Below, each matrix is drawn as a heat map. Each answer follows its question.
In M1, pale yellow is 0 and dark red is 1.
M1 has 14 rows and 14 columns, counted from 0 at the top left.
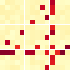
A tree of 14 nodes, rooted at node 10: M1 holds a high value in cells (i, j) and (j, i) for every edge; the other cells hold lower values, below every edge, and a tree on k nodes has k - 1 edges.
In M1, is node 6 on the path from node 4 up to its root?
yes
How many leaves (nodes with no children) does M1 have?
10
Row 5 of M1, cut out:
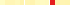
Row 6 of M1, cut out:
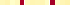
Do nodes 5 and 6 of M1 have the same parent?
yes
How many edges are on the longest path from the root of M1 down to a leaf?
2
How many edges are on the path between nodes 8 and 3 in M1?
4
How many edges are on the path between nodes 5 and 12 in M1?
2
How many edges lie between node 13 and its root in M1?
2
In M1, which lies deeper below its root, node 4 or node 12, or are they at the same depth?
node 4
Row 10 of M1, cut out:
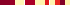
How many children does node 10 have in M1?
8
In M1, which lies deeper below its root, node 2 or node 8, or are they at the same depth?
node 8
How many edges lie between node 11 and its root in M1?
1
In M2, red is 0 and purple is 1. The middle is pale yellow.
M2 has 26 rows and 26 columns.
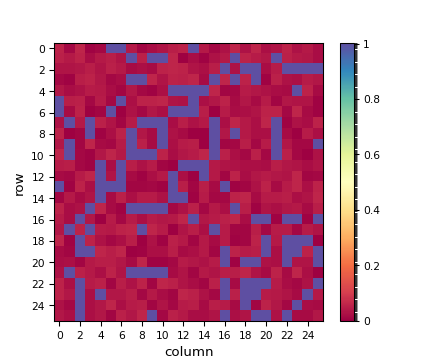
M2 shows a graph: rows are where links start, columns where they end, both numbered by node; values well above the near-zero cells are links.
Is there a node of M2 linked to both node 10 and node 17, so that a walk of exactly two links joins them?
yes
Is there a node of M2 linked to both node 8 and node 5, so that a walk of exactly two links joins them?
no
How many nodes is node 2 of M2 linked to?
7
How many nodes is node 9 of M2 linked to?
6
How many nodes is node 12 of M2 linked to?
4
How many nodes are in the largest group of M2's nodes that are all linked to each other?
5
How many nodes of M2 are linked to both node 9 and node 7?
4
